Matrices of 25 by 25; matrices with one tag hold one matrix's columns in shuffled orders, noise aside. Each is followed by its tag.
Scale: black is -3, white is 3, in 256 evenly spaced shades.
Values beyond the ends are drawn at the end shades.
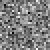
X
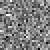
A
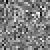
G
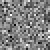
A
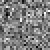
G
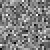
A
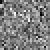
G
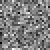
X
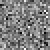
X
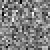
G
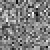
G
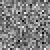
X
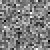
X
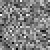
A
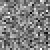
X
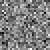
X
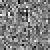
G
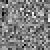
G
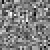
G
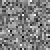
A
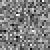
A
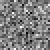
X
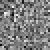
G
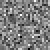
A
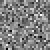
A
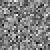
A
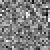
G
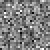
X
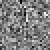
G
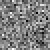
X
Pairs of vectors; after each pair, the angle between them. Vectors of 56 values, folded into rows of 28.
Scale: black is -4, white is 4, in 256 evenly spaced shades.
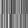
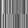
partly opposed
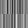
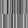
nearly parallel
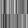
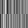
partly opposed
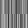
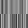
orthogonal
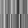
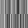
nearly parallel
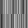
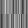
nearly parallel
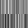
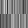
orthogonal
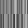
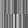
nearly opposite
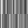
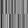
nearly opposite
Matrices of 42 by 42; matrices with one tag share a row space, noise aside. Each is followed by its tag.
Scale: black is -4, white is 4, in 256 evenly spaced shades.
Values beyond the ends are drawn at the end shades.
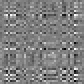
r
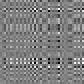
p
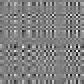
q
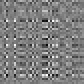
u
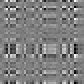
r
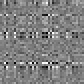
u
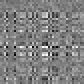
u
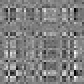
r
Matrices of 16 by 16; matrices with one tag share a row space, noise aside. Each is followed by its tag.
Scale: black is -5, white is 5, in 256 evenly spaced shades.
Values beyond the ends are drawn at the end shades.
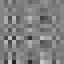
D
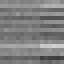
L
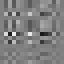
D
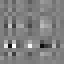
D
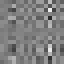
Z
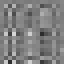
D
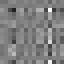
Z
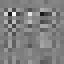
D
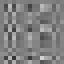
D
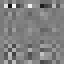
D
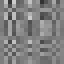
D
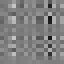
Z
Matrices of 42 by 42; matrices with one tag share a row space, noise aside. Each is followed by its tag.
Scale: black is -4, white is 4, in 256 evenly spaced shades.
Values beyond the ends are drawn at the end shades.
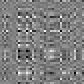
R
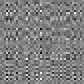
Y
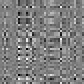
R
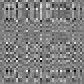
Y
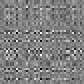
Y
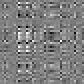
R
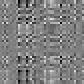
R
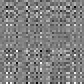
Y
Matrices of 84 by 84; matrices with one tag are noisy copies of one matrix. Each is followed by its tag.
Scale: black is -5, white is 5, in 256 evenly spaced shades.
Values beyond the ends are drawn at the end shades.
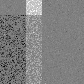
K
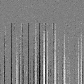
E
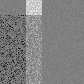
K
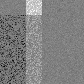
K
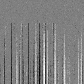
E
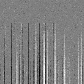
E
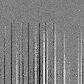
E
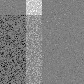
K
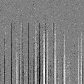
E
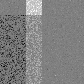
K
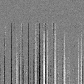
E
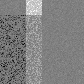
K
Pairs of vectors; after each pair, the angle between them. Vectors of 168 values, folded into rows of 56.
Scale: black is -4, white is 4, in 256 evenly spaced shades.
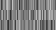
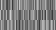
nearly opposite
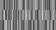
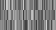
partly opposed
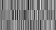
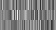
nearly opposite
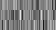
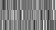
nearly opposite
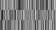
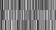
partly aligned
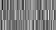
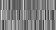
partly opposed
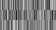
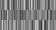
partly aligned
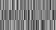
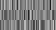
nearly parallel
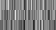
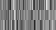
orthogonal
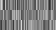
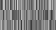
nearly opposite
